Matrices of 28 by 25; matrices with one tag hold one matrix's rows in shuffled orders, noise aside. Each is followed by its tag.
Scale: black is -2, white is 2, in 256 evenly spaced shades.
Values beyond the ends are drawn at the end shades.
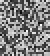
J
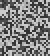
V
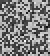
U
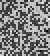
U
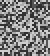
V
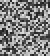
V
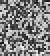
J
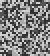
V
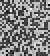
U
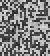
U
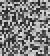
U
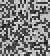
U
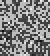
V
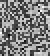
U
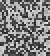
J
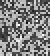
V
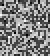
V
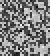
U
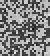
J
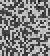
U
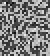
U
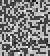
U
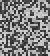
U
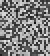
V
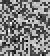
U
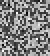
U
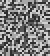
J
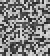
J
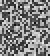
U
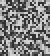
J
